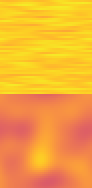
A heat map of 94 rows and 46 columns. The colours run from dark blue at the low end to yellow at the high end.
The table splits into 2 rows of 1 panel. Panel 1,1: very high, streaked across, faint in contrast. Panel 2,1: high, smooth.
